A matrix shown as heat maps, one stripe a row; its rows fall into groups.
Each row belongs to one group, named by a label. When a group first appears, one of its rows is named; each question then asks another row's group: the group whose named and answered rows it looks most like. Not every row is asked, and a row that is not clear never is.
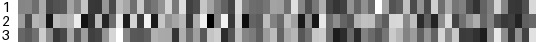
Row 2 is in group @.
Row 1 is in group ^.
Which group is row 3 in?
^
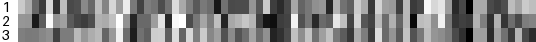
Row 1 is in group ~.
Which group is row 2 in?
~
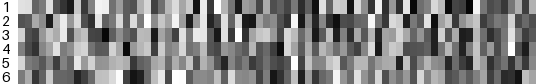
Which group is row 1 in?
~
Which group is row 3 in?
@
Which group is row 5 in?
~
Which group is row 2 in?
@
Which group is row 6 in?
~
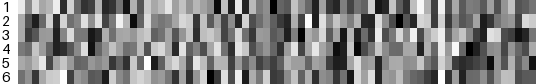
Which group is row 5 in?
@
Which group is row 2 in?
~
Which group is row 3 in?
^
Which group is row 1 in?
@
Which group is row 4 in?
^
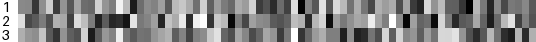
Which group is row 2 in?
@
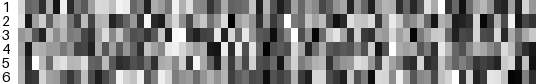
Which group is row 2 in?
@
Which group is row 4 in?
@
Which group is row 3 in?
~
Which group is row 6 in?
^
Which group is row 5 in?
@
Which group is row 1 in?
~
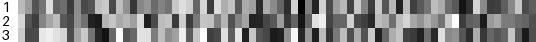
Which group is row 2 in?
^
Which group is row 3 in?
@
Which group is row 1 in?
~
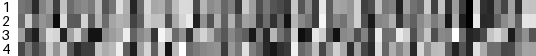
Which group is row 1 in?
~
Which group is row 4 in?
~
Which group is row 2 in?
~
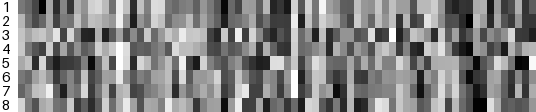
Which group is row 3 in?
@
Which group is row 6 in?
^
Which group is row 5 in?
^
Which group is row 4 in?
~
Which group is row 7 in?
^
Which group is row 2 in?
~
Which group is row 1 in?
~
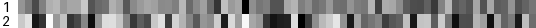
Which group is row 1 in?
@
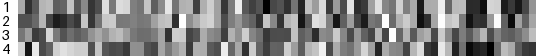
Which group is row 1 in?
^
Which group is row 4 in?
@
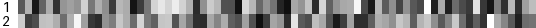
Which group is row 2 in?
^
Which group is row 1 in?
~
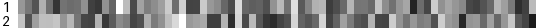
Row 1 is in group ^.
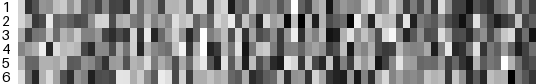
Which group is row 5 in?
@
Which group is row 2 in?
~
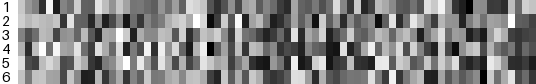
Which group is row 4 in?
@
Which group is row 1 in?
~
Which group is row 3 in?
^
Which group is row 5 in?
^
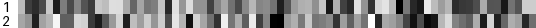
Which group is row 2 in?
@
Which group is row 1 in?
~
